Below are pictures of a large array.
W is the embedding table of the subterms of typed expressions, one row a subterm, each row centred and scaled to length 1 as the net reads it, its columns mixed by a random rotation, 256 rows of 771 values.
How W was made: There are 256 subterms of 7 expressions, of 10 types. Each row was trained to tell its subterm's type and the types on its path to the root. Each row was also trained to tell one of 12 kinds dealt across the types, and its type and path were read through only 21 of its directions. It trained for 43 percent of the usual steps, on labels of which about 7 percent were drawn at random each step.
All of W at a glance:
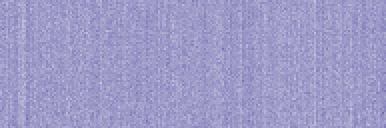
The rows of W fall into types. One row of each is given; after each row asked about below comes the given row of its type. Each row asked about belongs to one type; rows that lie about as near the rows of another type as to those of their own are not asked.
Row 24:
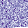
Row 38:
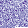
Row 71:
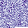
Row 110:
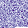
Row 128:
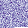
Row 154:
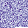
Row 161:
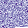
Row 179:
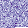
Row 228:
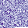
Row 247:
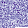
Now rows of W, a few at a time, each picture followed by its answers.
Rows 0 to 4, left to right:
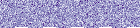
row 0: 161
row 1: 228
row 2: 247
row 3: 110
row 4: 128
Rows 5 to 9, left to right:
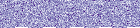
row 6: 228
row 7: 161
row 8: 179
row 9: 179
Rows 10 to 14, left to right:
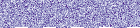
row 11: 247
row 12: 161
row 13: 228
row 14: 24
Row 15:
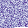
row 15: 110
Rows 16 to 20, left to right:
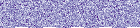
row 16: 71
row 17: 179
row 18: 161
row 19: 110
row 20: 24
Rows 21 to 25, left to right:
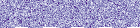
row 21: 38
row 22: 110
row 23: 247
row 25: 24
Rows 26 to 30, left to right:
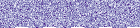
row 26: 154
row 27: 71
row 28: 71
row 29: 161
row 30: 154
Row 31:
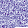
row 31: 247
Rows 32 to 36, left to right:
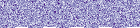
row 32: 24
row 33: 161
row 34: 24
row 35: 71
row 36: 110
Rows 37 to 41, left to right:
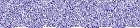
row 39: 110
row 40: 161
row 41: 38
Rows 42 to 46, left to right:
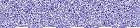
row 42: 161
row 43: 128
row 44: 154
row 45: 110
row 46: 161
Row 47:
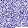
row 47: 179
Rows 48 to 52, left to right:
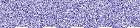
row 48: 161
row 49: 228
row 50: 247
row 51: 38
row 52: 128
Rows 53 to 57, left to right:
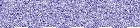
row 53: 247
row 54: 179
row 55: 24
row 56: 161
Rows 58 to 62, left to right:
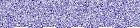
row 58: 179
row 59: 179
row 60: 154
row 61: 128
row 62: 24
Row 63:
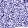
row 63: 24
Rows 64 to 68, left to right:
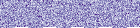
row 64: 179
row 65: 110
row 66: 71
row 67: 228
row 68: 110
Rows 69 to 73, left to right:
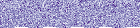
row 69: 38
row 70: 154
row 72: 179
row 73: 128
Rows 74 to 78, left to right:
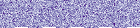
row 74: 128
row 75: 38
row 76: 154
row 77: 154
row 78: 228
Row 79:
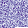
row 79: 247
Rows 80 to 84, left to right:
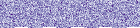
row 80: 228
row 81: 110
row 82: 228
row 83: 128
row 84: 110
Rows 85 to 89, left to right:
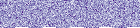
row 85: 228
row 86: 38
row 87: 154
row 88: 24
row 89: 161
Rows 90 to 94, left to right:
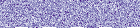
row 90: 179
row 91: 71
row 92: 110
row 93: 38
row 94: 154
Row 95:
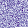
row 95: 154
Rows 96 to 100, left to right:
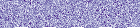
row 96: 110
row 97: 154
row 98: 228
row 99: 154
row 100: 24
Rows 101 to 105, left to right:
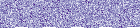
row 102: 179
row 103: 24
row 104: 247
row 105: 161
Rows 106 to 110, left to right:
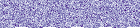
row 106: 128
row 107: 228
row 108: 24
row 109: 161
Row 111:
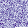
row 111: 110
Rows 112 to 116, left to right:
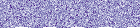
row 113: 179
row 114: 38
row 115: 110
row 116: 228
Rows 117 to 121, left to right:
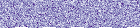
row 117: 71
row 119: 161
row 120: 38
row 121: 24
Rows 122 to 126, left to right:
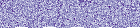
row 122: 154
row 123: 110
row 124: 24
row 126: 110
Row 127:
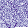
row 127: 71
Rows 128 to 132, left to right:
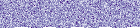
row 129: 128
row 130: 161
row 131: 71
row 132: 128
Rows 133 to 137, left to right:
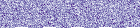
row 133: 24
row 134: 71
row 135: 38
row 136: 110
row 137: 154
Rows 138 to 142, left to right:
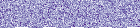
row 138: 110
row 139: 38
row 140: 154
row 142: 38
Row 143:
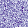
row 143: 154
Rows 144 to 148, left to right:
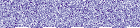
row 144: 179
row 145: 247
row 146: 161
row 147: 24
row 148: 38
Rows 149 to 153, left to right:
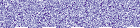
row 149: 71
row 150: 161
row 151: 128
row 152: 154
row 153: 24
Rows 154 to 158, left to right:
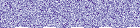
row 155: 179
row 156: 71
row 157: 110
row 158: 228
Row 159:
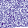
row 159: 110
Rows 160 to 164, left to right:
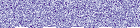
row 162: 161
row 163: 154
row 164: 110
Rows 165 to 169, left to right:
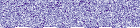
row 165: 247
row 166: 179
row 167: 247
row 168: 247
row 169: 161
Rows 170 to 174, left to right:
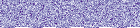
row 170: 24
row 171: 24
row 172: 24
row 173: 228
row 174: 247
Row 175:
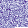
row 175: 110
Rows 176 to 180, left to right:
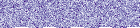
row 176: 128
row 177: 71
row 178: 247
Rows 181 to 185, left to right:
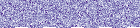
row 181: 71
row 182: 247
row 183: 228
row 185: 128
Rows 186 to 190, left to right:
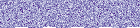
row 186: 154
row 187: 154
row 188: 154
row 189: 110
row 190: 71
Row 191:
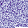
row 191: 154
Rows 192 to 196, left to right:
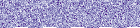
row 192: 128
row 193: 38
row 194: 247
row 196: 24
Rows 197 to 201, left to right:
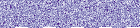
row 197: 179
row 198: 24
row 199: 228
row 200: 161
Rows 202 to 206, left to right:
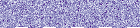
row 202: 161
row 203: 228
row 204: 154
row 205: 38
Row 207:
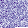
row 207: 247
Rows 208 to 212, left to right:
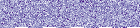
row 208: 228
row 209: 179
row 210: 24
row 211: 161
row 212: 128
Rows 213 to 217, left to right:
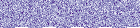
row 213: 179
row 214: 110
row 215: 71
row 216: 228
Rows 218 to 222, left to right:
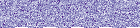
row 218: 154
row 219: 179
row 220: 24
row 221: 154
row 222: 247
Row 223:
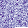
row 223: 38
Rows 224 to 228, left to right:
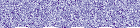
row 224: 38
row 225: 110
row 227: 128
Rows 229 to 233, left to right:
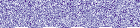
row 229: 24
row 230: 228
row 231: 24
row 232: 161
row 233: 38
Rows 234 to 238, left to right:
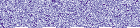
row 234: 228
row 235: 38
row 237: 71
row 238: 179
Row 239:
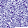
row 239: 161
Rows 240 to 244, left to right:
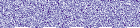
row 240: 71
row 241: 71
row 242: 24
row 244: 110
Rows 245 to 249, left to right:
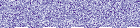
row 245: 161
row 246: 228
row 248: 228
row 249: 24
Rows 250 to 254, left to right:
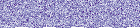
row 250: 228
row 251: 179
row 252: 161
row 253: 24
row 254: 228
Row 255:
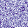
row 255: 38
